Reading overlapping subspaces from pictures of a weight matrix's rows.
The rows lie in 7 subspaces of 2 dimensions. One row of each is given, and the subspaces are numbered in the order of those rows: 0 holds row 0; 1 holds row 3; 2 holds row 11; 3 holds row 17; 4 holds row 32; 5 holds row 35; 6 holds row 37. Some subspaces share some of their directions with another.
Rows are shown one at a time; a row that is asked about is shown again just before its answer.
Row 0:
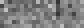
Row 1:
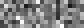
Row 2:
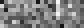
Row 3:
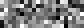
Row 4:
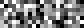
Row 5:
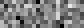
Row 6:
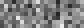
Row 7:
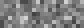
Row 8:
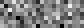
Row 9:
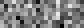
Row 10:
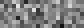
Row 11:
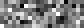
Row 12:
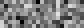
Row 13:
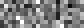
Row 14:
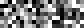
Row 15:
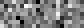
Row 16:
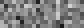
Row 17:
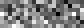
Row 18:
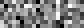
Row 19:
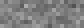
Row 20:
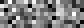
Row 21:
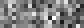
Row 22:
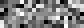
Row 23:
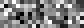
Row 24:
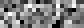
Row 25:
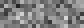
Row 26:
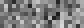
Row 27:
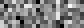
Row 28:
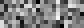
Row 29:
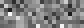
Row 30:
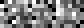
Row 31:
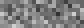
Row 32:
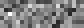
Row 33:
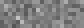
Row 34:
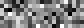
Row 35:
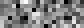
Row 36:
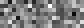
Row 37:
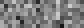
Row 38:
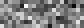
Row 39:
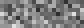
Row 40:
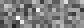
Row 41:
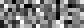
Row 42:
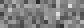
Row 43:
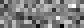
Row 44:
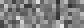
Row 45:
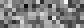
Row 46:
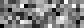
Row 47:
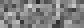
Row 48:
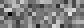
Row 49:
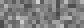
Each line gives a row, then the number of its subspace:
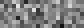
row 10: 5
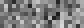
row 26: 6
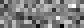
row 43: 2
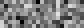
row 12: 5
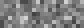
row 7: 5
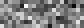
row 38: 2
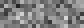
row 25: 1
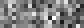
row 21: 6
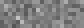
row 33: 3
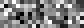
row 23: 1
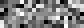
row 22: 1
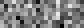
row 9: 6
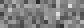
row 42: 3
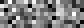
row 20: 0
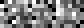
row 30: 0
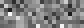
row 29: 4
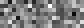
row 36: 0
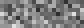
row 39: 3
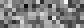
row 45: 6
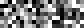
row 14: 0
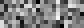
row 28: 1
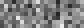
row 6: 6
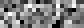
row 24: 4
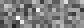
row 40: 3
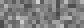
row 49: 5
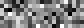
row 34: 4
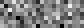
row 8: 4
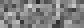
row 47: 4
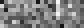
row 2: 0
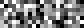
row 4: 1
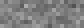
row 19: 2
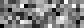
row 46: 2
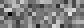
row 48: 4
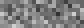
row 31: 3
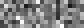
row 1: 6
